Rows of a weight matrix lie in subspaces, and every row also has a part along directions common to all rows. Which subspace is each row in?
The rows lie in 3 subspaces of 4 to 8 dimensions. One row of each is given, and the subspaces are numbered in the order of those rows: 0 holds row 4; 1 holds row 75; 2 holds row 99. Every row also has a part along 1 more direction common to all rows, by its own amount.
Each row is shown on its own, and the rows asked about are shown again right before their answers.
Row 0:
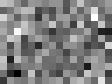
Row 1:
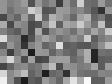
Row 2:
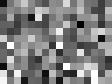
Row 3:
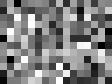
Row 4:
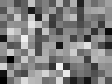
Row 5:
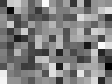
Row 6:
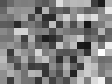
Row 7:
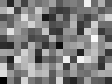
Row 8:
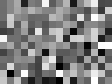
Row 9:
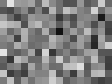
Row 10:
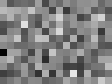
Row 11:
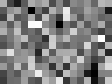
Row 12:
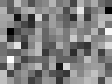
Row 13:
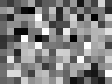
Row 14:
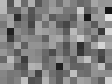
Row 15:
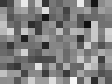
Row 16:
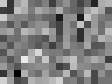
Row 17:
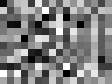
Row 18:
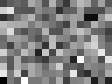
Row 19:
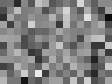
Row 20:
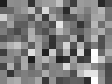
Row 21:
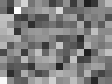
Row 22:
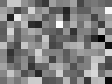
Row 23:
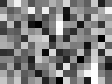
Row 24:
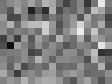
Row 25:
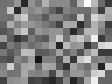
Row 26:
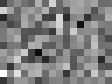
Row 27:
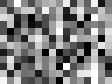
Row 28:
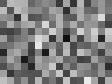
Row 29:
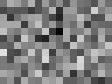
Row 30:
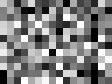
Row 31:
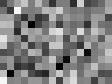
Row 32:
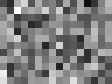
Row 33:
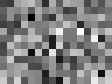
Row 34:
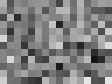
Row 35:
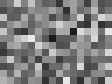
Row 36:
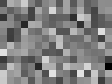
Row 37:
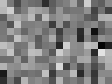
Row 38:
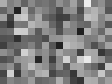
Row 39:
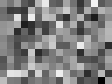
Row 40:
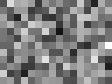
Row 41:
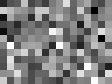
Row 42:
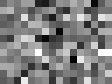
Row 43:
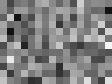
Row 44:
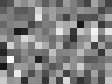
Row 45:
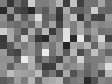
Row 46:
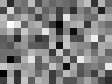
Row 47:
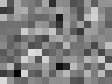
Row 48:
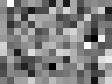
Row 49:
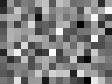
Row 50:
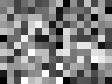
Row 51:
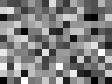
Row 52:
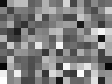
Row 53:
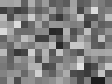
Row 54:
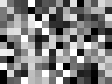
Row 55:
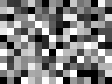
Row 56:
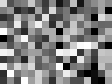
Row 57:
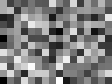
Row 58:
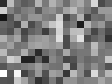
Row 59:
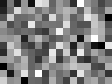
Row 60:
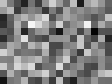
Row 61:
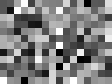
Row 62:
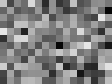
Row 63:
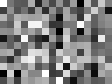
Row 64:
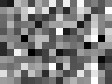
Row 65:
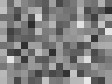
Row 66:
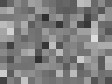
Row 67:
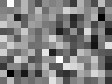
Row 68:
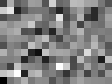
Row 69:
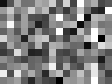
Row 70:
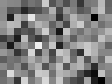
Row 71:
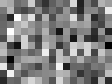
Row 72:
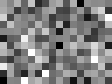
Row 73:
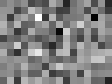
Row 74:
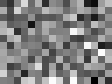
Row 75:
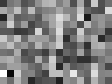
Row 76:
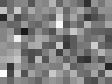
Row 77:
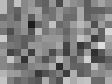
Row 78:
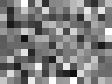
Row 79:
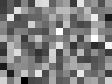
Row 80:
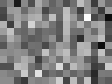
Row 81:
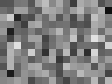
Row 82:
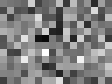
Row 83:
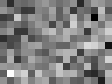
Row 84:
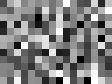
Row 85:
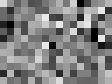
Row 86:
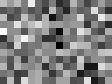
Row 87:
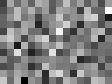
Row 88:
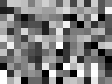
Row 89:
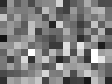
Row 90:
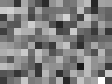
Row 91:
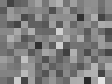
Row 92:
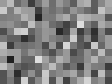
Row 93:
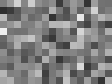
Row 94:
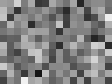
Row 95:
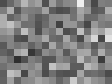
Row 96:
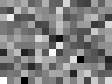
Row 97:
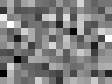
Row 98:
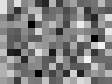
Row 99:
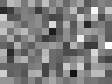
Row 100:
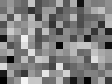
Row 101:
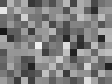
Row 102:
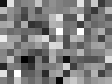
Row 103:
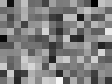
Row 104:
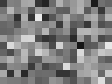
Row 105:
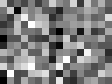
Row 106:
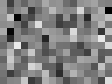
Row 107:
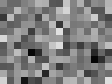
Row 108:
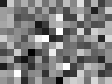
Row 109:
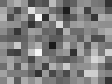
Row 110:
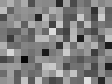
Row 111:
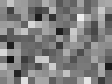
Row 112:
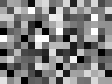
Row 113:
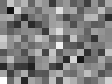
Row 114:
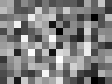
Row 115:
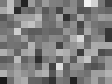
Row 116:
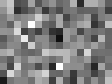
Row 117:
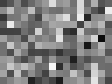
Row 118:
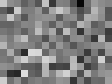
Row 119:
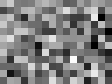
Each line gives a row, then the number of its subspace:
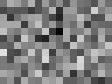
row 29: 2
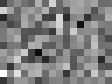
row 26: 1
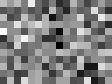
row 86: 2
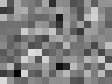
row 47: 1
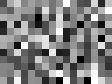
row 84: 0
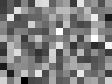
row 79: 0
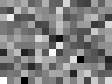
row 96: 1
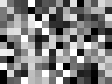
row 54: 0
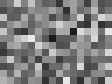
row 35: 2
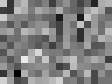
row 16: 1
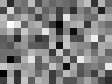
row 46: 1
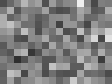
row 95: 1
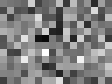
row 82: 2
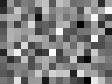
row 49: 0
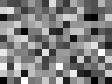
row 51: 1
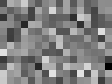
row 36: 2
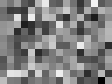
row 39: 2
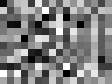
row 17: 1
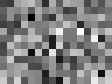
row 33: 2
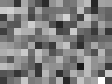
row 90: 2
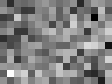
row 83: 2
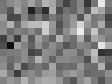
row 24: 2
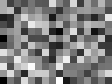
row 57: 1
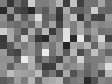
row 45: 2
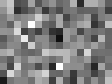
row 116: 1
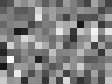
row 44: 2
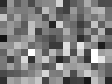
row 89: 0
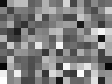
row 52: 2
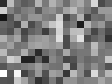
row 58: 1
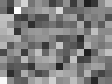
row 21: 1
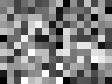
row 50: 0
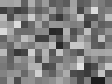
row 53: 2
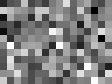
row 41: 2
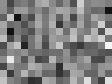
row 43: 0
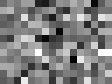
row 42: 2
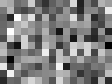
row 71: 0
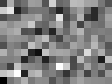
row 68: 1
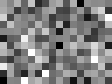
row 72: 0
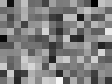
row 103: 1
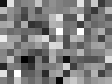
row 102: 1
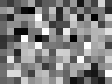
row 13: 2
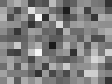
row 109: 0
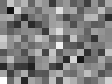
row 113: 1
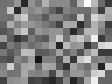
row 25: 1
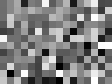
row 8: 1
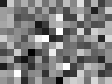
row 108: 1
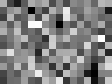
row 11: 0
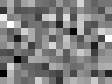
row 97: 1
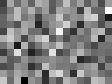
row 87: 0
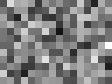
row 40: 2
